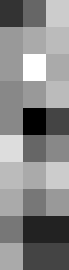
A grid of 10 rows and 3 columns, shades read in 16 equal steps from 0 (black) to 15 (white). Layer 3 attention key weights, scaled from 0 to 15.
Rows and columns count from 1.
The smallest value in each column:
3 0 2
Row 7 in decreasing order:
12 11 10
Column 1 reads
3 9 9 8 8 13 11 10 7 10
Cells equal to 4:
3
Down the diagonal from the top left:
3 10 10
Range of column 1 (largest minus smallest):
10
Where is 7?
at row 8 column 2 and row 9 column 1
